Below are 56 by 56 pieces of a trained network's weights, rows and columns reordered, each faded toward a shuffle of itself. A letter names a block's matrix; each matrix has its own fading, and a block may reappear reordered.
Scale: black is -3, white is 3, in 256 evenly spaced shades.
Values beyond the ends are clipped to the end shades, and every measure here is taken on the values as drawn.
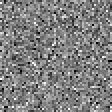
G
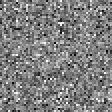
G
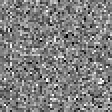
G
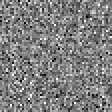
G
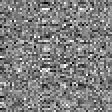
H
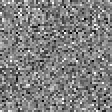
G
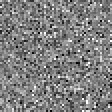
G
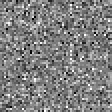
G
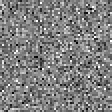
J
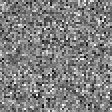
G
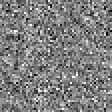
G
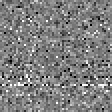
J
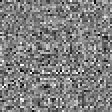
H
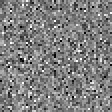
J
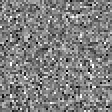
J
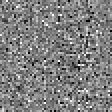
J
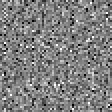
J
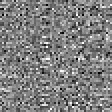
H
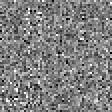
G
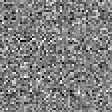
H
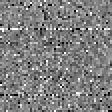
J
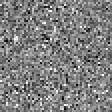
G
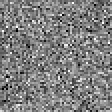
G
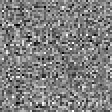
H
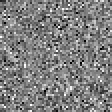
G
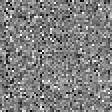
J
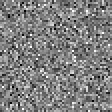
G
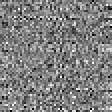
H
